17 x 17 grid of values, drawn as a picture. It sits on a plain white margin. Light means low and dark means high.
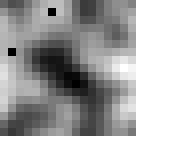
The centre is the ninth with the highest average. The histogram is bell-shaped. No regular stripes run through it. Two lone cells stand out, each far higher than its neighbours.
